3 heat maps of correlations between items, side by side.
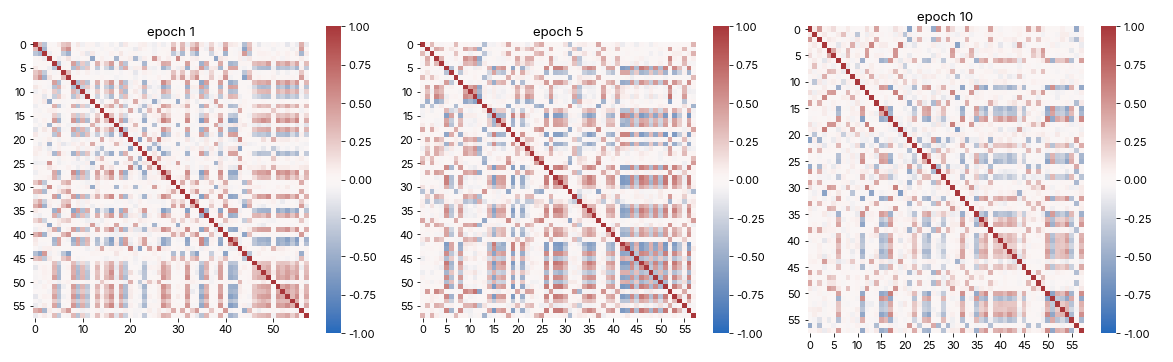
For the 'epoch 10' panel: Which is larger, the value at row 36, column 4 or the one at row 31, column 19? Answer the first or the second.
the first
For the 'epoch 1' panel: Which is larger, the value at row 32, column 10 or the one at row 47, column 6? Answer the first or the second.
the first
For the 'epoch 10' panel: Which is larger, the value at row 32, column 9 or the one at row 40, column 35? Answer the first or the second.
the first
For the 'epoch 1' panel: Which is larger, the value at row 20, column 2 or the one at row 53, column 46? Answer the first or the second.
the second
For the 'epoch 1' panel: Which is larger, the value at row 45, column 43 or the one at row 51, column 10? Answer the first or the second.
the second
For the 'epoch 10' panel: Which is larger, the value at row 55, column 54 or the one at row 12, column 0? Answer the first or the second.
the second
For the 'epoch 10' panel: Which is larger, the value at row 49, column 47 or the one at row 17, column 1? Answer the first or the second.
the first
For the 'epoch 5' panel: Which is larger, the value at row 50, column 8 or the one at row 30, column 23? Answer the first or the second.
the second
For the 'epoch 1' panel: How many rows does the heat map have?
58
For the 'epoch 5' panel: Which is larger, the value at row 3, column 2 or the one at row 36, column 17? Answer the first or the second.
the second
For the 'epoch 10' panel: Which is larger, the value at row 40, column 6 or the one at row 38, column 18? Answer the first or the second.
the first
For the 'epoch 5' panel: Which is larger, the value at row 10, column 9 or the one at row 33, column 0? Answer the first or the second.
the first
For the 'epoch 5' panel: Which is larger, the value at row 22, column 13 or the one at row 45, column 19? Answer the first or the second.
the second
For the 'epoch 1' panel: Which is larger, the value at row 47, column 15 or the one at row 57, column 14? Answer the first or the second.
the first
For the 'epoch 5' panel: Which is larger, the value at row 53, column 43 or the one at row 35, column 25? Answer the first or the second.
the second
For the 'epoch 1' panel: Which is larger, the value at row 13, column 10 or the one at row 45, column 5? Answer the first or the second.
the first
